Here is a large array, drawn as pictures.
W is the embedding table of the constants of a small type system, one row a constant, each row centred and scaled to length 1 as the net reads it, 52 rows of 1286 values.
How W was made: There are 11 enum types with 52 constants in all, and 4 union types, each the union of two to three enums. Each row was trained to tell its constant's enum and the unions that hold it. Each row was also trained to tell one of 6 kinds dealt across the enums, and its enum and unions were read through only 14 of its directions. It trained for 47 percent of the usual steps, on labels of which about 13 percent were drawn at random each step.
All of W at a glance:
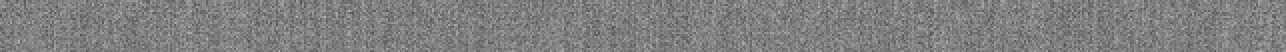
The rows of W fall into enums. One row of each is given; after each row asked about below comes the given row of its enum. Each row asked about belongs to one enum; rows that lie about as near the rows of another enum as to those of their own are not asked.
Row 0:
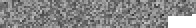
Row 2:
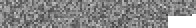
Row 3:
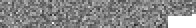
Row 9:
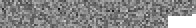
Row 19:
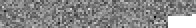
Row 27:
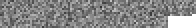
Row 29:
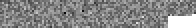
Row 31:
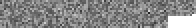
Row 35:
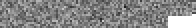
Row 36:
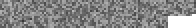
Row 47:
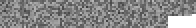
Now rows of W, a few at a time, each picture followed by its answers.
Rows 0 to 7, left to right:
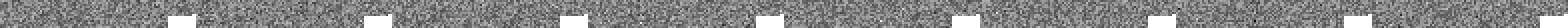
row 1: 2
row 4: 47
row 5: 27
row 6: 2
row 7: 36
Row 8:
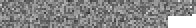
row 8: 2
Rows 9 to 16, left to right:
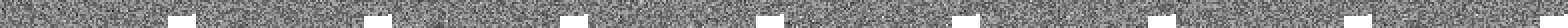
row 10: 35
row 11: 47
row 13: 0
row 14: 0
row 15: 35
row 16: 35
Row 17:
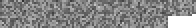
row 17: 27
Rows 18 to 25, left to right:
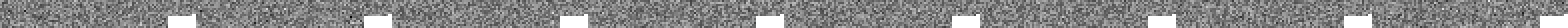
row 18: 3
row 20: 31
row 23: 2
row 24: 3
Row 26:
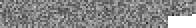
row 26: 27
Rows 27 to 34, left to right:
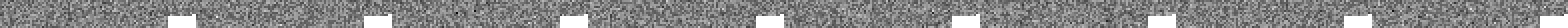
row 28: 19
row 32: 47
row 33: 47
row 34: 27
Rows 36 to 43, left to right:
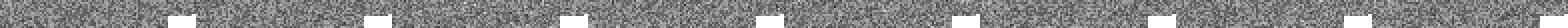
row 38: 9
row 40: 29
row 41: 35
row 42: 2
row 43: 35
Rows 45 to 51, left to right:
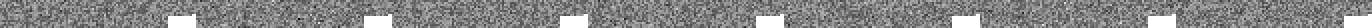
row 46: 27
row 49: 36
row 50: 3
